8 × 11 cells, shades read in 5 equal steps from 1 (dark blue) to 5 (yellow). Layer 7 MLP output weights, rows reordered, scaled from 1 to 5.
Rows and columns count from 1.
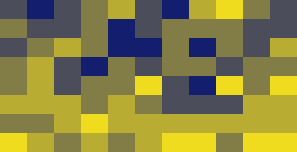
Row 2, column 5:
1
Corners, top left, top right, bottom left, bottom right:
2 2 5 5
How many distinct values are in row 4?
4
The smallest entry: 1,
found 8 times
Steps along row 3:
up up down down same up down up down up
